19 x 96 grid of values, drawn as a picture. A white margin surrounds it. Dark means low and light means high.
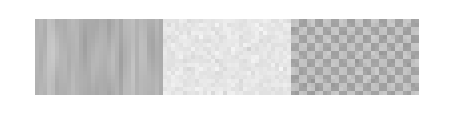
The table splits into one row of 3 panels. Panel 1,1: high, streaked downward, faint in contrast. Panel 1,2: very high, fine-grained, faint in contrast. Panel 1,3: high, checkered.
